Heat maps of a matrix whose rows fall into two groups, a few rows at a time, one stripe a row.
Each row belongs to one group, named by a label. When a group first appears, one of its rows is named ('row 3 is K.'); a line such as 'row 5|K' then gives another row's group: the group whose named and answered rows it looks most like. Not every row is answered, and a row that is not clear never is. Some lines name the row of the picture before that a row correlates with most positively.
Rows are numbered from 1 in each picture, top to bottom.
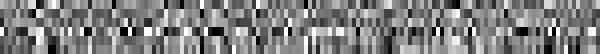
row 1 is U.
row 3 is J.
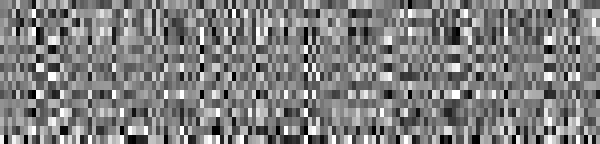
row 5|U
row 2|U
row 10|U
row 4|U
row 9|U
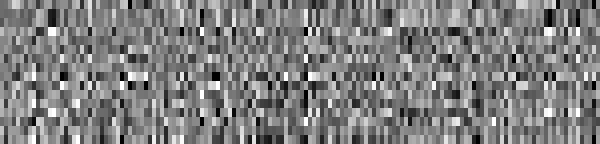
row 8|U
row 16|J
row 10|J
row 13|U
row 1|J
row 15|J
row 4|U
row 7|J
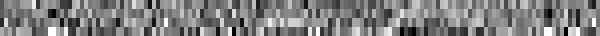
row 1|J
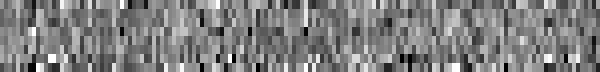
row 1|J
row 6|J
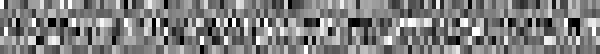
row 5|U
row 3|U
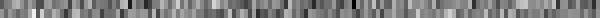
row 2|J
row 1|J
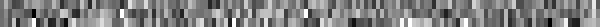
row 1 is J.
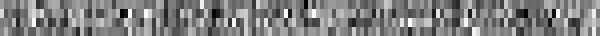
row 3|U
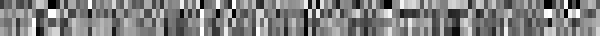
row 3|U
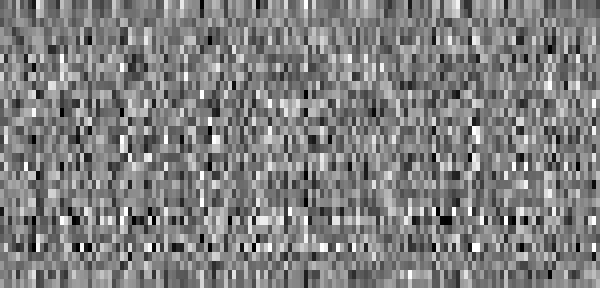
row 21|J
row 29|J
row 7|J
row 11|U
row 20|U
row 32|U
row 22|U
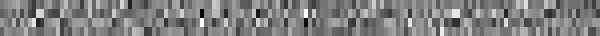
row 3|U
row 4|J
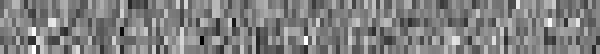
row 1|J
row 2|J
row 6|J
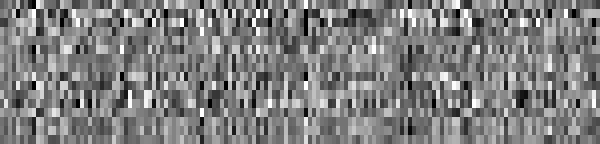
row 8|U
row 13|U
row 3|J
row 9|J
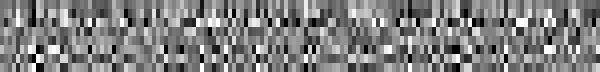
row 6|U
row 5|U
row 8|U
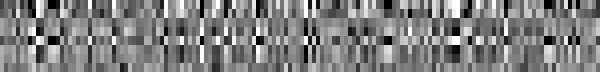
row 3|U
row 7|U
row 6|U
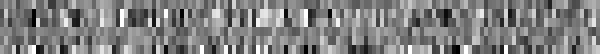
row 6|U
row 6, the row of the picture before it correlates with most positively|4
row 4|J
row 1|U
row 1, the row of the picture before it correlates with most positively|4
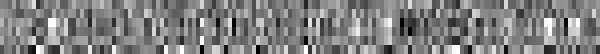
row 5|U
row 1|U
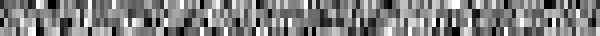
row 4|U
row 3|J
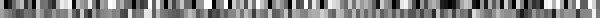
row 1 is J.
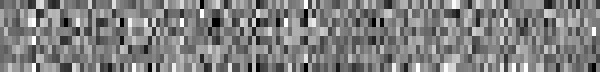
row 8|J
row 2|U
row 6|J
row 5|J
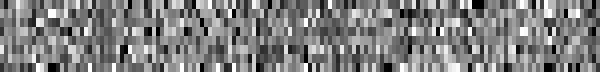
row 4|J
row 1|J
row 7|J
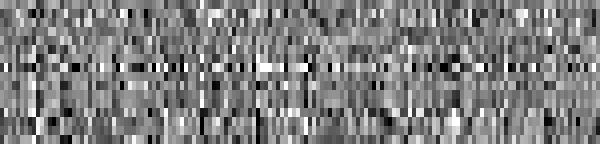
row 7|U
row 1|U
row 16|J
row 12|U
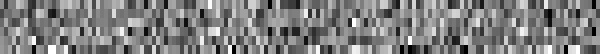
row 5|U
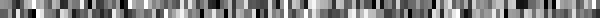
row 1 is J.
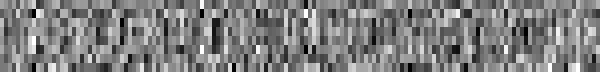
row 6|U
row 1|U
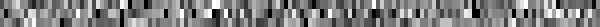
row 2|J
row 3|J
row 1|J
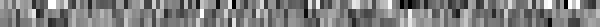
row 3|U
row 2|U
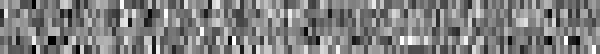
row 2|J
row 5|U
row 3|J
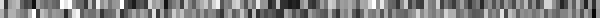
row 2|J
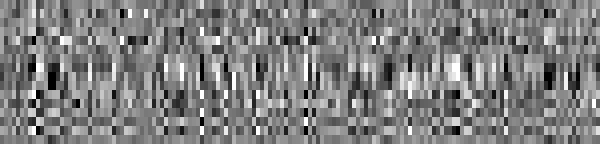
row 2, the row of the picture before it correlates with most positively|2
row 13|U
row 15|U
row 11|U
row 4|U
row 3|J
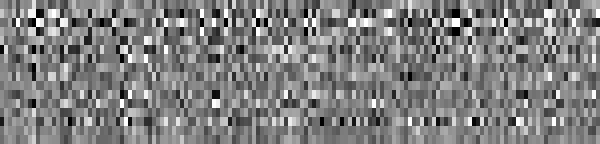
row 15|J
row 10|J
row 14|J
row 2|U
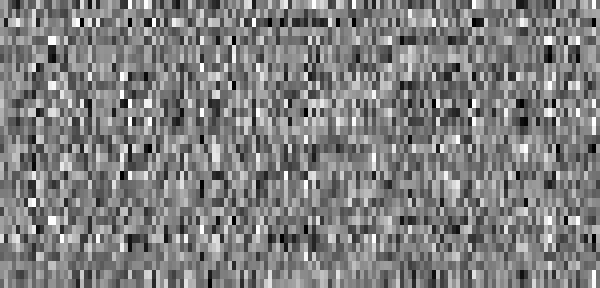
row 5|U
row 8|U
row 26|U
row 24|J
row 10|U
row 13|U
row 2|U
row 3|J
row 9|J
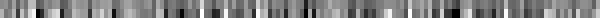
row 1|U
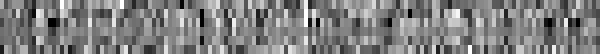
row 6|J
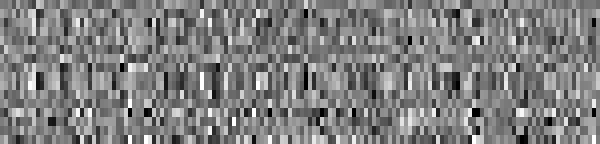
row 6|J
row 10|U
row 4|J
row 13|J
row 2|U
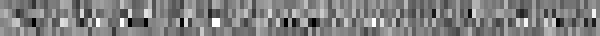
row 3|J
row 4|U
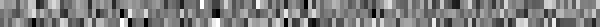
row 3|J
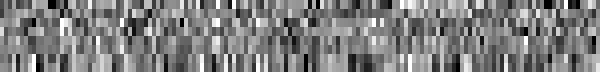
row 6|J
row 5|J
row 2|J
